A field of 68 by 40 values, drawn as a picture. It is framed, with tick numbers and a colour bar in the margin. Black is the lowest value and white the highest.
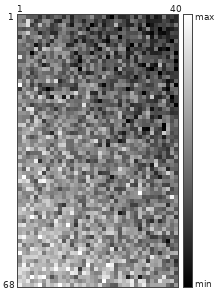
Slope: up to the bottom left. Ninth with the lowest average: top right. Ninth with the highest average: bottom left. Mirror symmetry: none.
